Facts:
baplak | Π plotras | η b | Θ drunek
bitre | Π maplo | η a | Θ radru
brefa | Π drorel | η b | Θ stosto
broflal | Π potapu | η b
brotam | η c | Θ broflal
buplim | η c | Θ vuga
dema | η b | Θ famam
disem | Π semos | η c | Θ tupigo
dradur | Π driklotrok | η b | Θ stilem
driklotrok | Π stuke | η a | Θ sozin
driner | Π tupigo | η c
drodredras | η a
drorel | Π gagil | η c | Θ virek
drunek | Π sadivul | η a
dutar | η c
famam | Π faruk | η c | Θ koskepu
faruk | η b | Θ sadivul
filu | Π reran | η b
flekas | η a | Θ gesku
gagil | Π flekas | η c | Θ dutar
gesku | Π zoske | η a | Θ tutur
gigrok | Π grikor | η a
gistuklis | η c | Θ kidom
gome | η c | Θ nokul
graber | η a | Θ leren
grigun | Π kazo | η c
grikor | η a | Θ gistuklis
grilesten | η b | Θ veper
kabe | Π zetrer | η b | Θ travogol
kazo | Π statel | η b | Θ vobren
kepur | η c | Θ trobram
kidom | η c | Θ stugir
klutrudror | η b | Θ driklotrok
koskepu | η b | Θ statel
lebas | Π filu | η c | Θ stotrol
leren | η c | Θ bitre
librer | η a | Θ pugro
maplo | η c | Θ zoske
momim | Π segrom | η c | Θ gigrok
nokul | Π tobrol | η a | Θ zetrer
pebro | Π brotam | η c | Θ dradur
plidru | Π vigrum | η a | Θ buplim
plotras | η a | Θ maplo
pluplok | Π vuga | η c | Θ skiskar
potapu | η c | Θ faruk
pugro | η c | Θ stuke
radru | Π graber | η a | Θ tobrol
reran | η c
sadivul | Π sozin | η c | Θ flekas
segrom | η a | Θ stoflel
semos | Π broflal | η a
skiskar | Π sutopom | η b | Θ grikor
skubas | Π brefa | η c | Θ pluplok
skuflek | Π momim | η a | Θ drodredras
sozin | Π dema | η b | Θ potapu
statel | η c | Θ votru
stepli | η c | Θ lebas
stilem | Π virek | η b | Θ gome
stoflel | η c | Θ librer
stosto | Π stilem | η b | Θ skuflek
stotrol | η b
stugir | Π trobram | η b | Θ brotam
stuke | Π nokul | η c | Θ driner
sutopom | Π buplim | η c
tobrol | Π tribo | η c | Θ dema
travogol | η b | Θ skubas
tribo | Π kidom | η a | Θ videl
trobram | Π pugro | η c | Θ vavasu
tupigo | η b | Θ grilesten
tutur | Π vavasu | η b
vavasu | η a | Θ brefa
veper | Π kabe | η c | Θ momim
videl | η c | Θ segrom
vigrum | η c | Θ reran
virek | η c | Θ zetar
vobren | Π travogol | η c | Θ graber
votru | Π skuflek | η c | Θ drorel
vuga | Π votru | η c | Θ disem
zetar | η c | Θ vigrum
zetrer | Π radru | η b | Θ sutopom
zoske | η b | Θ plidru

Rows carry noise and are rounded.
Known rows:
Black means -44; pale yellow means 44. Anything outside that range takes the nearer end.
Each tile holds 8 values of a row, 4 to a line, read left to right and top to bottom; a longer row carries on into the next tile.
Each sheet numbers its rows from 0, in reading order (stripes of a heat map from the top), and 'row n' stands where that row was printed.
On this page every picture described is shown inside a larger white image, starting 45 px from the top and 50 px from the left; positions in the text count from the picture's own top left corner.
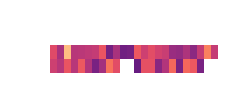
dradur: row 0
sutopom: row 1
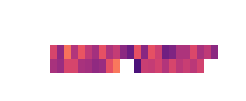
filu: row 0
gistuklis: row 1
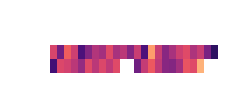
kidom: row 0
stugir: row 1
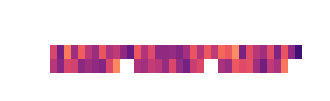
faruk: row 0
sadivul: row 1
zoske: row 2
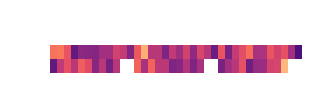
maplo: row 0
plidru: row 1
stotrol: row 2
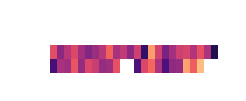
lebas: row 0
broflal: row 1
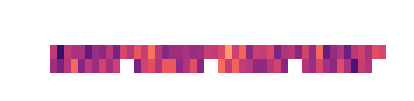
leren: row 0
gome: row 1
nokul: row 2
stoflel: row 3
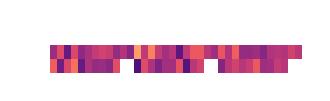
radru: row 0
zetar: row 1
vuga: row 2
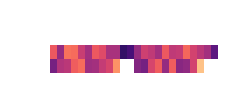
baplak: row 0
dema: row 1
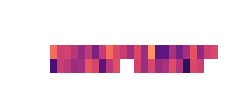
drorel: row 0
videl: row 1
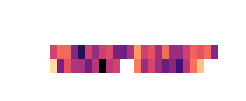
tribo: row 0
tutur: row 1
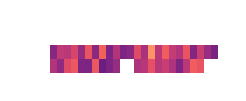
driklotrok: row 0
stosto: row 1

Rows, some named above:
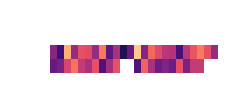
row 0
klutrudror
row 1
reran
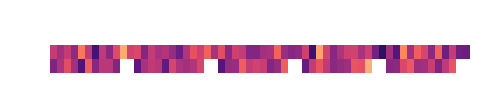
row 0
driner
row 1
dutar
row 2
stepli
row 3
stugir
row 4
sozin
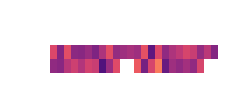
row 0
gagil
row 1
radru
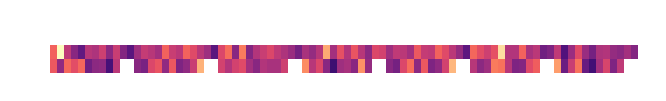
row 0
plotras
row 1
dema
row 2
grikor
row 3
gigrok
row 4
dema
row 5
travogol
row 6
graber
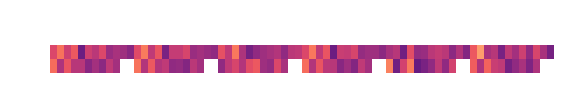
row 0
vavasu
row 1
vavasu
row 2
trobram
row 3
vavasu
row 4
bitre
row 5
plidru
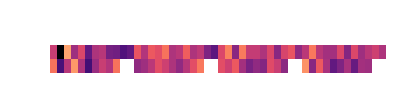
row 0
kazo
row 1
skiskar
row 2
drodredras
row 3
librer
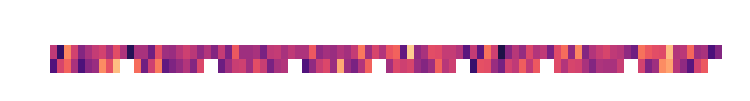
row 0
broflal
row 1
bitre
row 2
potapu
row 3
famam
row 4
drunek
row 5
brotam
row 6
grikor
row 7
kabe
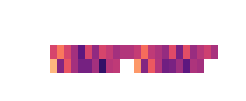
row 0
segrom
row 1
librer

